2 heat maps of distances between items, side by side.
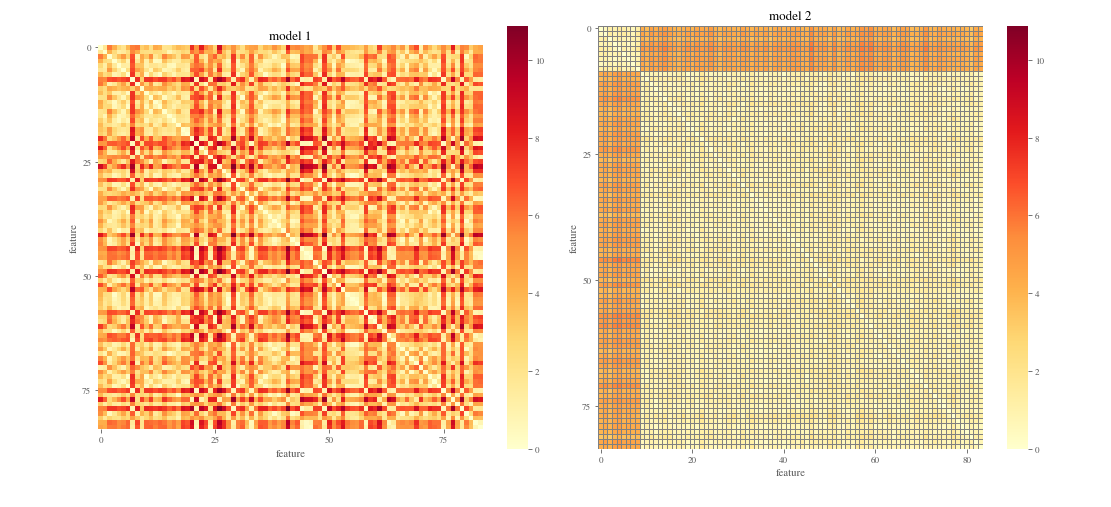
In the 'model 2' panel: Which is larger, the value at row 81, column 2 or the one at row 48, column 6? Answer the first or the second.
the second
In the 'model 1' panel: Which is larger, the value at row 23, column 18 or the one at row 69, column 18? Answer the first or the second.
the second
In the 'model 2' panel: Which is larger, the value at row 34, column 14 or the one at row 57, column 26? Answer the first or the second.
the second
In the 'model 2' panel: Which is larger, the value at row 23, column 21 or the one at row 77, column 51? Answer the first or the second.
the second
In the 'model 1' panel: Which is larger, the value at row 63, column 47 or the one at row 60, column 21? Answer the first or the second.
the second
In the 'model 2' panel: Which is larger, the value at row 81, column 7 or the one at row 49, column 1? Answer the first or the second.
the second
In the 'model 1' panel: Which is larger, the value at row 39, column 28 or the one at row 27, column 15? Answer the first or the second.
the second
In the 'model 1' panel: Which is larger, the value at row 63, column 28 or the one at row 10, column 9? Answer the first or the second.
the first
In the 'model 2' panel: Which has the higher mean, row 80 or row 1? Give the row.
1
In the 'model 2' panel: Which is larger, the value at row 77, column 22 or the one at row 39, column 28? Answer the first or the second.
the first
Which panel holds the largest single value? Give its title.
model 1
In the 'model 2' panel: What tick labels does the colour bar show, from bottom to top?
0, 2, 4, 6, 8, 10
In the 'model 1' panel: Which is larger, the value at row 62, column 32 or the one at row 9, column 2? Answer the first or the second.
the second
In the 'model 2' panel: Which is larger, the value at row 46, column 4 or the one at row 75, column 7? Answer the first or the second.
the first
